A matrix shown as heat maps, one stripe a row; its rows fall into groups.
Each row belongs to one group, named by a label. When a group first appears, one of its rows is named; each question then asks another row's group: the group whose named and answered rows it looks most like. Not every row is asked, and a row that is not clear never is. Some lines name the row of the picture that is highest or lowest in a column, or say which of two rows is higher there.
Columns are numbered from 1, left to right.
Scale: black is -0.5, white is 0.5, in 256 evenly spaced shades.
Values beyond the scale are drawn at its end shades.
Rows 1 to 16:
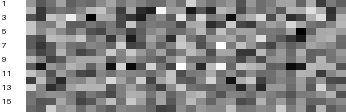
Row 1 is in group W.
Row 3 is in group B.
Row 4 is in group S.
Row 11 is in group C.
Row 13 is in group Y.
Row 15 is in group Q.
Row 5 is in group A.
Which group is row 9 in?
Y
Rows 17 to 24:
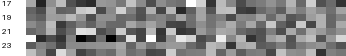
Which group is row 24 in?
C
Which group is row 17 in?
W
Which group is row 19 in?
B
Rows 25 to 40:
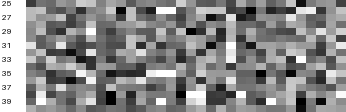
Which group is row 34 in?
B
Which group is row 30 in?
W
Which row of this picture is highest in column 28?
33
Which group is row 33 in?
C
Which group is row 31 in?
S
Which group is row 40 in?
A
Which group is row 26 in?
C
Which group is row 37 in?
S
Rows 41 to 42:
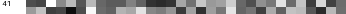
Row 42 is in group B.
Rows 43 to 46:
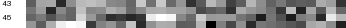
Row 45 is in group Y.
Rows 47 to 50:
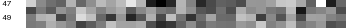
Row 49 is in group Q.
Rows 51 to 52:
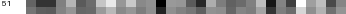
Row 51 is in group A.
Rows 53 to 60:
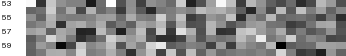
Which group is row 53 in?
A
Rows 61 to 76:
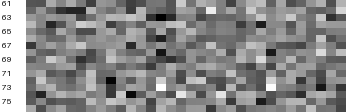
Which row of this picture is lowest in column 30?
73
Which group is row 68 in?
A
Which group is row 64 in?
Y
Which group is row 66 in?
Y
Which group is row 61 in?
B
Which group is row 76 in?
W
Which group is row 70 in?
C
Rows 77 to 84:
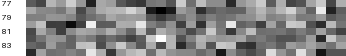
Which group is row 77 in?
B
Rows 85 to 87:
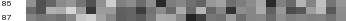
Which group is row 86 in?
B
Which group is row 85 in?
A
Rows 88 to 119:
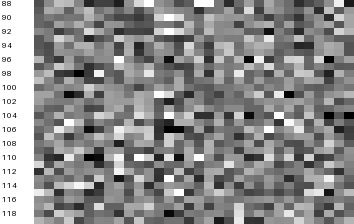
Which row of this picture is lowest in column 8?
88
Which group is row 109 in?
B
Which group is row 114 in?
B
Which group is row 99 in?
C
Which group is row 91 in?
B
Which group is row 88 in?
W
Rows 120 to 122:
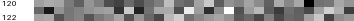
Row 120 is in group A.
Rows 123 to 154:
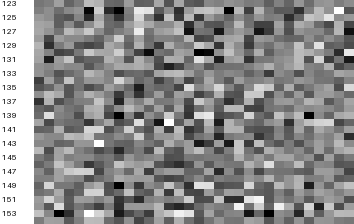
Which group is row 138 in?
Q
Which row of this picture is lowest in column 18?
130
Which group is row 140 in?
W
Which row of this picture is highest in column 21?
152
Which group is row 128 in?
A
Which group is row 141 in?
Q
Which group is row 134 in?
S
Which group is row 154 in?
Q
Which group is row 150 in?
Q
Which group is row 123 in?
Q
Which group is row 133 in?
Y
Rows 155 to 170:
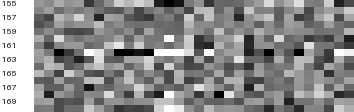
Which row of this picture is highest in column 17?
167
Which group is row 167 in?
W
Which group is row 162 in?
Y
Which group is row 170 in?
Y
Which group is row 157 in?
B
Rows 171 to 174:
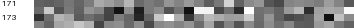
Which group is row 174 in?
B
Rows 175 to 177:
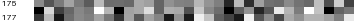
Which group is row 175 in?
W
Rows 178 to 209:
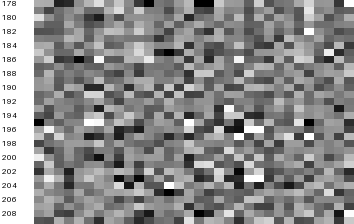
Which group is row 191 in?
Q
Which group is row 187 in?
B
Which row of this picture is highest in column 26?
197
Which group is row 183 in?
C
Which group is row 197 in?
C
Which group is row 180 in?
C
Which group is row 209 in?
B
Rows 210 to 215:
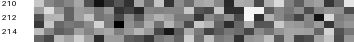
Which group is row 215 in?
B
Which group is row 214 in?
Y
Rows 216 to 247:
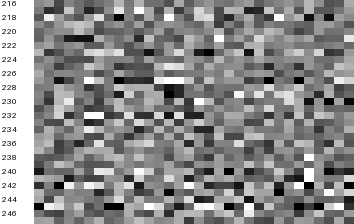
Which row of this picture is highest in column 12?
245
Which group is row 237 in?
Y
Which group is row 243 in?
A
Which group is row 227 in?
Y
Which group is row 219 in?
B
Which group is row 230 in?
W
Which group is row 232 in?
Q
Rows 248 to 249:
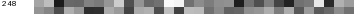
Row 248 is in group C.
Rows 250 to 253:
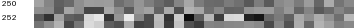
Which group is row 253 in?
Q
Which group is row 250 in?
Y
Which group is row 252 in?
Q
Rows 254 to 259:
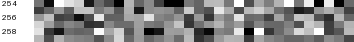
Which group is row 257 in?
C
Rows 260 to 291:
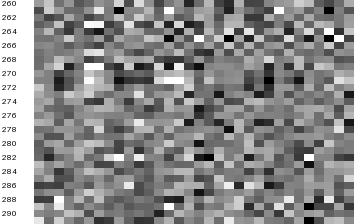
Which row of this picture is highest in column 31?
265
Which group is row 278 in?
W
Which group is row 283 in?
A
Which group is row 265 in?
W
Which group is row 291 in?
A
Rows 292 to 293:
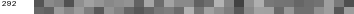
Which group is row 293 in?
B
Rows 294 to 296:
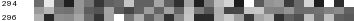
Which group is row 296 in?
A
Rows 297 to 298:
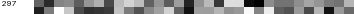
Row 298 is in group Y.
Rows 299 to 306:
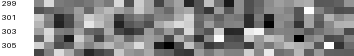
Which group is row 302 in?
Y
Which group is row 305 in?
Y
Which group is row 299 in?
S
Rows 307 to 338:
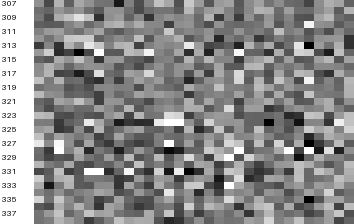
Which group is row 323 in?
C
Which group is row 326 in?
A
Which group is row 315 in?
B
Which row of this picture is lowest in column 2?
333
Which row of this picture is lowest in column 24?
324
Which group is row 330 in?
S
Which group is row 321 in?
B
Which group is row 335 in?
A
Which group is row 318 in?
C
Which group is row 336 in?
B
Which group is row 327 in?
A
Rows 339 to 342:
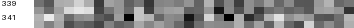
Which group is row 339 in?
B
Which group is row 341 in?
S
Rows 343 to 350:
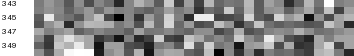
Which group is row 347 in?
S
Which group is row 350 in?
B
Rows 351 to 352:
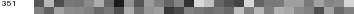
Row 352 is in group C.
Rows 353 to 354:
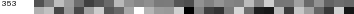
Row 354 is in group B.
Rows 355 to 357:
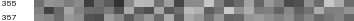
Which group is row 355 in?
W
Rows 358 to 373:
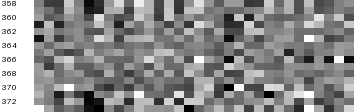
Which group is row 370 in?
S
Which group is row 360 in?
W
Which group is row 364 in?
S
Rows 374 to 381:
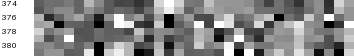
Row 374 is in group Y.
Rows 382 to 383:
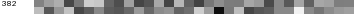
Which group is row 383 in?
S
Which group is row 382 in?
Q
